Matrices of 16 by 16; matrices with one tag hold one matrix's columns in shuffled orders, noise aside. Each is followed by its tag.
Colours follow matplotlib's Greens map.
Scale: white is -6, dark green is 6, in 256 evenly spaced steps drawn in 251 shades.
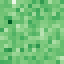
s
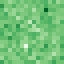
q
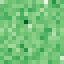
s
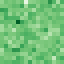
s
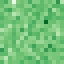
s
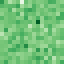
s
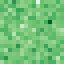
s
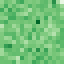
s
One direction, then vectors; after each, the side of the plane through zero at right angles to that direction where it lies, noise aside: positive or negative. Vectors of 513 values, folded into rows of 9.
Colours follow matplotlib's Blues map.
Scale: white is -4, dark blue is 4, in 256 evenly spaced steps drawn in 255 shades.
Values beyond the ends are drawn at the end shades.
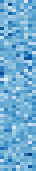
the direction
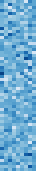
positive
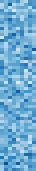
positive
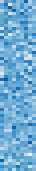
negative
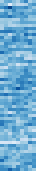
negative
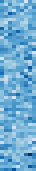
positive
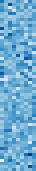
positive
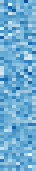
negative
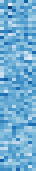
negative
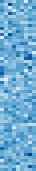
positive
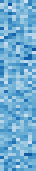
positive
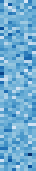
positive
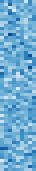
positive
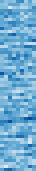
positive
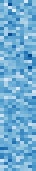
positive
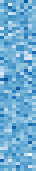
negative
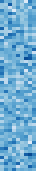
positive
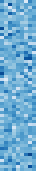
positive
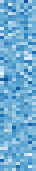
negative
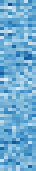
positive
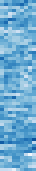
negative
